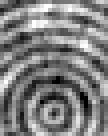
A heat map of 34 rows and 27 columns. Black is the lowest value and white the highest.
The ninth with the lowest average is the centre. Rings spread out from the bottom middle. On average the colour sits 50% of the way up the scale.
